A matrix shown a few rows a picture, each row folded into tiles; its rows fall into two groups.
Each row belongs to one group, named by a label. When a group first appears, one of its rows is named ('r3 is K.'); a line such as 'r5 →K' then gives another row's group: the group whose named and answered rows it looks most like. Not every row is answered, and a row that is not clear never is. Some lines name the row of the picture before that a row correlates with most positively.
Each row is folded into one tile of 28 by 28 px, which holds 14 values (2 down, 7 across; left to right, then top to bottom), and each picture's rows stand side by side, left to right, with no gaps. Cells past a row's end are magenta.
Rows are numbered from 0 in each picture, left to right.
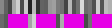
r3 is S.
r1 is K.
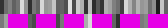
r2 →S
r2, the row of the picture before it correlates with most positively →3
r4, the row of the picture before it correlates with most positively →0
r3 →K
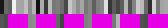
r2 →S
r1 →K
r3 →K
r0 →S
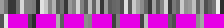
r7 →K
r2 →K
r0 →K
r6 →S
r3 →K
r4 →S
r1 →S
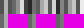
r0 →K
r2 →S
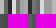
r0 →S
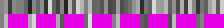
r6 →K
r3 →K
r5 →S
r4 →K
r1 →K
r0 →K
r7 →S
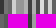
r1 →K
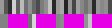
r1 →K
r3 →K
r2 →K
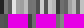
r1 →S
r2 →S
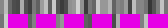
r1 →S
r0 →K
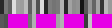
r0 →S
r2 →K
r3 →K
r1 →K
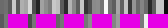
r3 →K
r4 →K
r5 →K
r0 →S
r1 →S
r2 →S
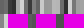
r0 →K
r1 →S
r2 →S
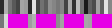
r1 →K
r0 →K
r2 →K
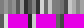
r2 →S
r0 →K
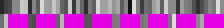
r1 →S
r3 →S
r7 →K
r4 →K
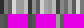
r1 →S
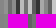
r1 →S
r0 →K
